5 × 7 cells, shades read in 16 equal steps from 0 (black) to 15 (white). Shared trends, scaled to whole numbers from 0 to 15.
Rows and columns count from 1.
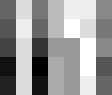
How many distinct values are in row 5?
7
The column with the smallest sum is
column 3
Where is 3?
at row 3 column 3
